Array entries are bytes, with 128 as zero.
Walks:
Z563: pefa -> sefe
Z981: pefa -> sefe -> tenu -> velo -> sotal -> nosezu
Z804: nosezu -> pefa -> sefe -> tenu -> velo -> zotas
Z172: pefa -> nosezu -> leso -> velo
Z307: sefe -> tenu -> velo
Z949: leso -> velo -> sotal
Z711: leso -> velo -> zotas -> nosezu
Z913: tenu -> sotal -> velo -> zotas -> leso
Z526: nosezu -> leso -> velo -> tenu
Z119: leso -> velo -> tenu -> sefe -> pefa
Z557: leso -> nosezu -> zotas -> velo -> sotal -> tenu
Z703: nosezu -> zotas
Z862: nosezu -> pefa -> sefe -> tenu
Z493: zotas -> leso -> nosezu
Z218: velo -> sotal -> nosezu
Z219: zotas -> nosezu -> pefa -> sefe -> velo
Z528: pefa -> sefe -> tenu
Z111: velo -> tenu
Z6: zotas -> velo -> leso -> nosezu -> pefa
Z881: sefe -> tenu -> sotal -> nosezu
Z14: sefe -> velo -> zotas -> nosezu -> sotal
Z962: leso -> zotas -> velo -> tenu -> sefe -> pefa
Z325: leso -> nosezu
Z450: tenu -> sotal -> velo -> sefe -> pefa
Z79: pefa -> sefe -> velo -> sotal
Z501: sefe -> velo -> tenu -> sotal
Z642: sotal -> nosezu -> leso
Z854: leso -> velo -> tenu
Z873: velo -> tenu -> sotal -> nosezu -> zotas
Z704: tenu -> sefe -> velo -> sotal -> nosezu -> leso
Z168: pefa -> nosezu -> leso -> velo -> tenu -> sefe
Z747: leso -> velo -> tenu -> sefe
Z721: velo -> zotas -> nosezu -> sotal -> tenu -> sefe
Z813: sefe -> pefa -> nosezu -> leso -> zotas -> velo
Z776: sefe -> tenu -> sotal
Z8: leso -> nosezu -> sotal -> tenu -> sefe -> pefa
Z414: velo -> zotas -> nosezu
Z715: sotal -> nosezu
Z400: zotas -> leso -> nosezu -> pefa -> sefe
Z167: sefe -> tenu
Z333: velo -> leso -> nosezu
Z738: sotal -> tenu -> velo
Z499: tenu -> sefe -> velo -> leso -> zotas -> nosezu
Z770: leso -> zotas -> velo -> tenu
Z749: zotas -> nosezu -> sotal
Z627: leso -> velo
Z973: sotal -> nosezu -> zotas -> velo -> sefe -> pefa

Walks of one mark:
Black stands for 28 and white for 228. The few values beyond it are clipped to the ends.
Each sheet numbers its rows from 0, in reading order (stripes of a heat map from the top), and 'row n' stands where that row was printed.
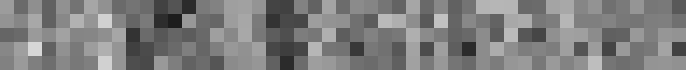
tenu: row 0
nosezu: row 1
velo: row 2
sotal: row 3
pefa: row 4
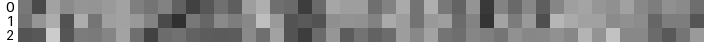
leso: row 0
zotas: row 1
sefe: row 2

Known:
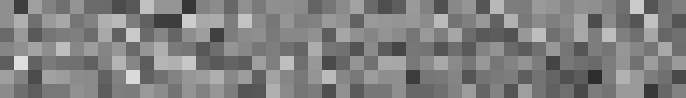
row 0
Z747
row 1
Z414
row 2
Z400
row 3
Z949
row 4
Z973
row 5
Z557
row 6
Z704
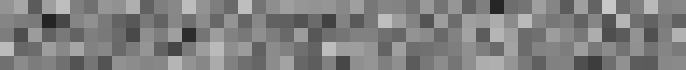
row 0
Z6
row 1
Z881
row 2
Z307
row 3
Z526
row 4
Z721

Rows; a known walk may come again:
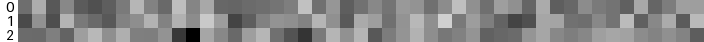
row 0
Z973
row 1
Z813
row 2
Z325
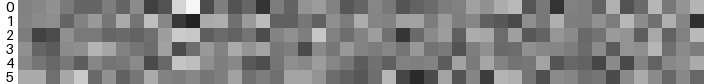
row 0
Z450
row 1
Z493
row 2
Z119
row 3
Z526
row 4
Z981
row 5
Z913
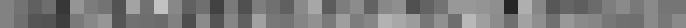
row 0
Z8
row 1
Z862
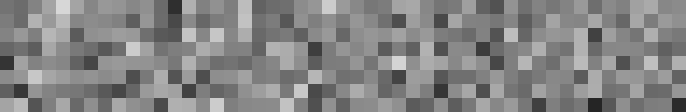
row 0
Z333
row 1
Z627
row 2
Z414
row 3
Z499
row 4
Z219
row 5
Z949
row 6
Z747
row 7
Z873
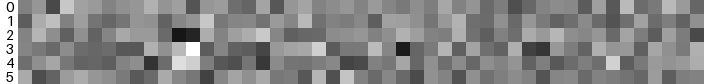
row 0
Z6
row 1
Z14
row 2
Z703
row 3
Z962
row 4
Z79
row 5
Z854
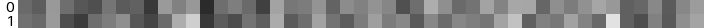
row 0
Z307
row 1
Z528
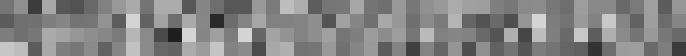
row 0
Z804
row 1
Z400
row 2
Z711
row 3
Z557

